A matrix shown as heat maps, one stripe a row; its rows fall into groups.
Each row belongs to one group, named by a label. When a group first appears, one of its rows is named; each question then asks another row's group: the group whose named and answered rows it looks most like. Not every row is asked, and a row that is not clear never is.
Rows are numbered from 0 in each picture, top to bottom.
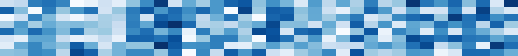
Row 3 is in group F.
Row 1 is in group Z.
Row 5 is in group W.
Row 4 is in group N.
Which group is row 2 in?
W
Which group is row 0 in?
W
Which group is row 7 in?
N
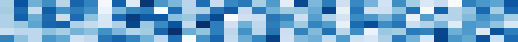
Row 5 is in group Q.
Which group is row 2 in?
Z
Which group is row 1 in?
N
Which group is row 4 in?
F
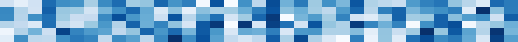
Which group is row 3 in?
Z
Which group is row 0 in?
F
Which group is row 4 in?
F
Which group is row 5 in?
F
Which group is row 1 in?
Q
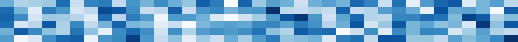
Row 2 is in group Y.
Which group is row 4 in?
N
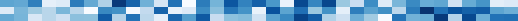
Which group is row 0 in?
N
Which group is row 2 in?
Y
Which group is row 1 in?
W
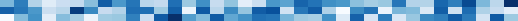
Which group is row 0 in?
Y
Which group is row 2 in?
F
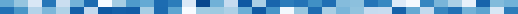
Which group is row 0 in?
Z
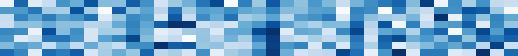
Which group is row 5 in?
Q
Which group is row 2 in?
N
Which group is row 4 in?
Q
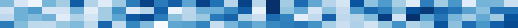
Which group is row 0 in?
Z
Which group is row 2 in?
W
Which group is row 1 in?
W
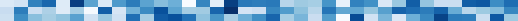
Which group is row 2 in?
F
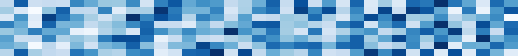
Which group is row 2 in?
Z
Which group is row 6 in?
Y
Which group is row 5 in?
Q
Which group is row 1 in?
F
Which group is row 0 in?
F
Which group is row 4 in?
W
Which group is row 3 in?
Q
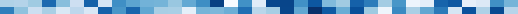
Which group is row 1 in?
Y
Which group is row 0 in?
Z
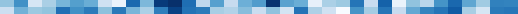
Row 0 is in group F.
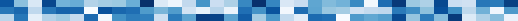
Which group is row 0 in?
Q
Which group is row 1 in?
Q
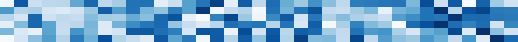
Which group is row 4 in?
Z
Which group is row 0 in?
Z
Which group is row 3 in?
W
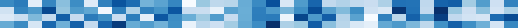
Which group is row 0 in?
Q
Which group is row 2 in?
F
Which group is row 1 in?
N
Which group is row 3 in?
Q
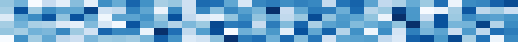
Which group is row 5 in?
W
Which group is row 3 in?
W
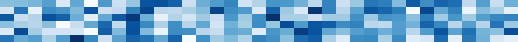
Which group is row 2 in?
Q
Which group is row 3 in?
Y
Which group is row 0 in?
W
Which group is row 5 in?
N
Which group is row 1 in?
Z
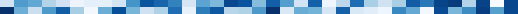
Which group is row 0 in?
W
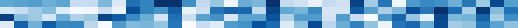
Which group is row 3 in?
N
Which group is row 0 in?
F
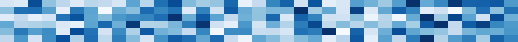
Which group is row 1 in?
N
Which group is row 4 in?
N
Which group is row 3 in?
Y
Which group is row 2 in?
F
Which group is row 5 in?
F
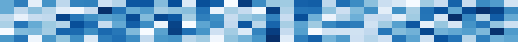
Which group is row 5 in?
Q
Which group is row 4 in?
F
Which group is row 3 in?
N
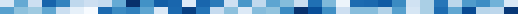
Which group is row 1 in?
Y
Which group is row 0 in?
Z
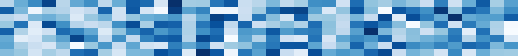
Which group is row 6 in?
Y
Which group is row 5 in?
Z
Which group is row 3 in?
Z
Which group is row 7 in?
Z
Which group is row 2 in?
W
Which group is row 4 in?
Z
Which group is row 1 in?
Y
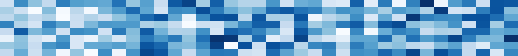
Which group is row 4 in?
N
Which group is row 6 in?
Z
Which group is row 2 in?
W
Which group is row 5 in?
W
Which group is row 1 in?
Y
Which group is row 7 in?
W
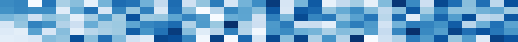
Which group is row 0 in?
Q
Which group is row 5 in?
F
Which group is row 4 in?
W
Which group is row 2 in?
Y
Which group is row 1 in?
N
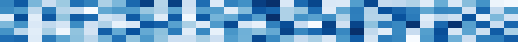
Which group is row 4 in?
Y
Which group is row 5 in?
Q
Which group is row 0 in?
N
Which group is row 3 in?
W
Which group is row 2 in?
N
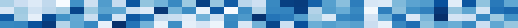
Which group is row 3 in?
N
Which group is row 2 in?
Q
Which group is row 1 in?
F
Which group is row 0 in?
Y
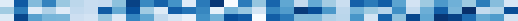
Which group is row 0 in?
Z
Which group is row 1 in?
Y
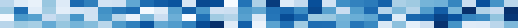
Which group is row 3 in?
Z
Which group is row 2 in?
W
